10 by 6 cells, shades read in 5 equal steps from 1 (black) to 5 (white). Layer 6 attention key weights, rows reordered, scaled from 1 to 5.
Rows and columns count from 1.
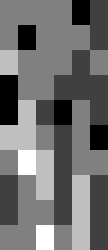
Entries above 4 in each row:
0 0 0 0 0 0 1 0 0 1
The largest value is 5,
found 2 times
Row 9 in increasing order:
2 2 2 3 3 4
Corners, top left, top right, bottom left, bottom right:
3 2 3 2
